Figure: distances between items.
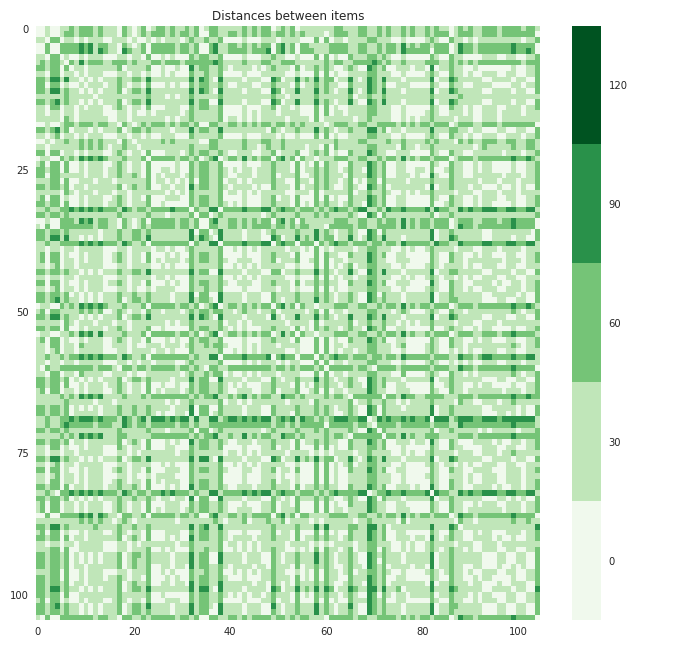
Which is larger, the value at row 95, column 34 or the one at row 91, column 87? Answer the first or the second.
the first
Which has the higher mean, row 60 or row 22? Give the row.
60
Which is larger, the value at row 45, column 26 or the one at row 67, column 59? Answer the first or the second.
the second
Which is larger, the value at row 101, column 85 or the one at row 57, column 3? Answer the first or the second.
the second
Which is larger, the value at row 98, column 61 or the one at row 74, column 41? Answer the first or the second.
the first
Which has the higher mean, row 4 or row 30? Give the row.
4
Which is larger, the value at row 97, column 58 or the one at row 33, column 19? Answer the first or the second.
the first
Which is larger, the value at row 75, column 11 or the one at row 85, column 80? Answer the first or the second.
the first
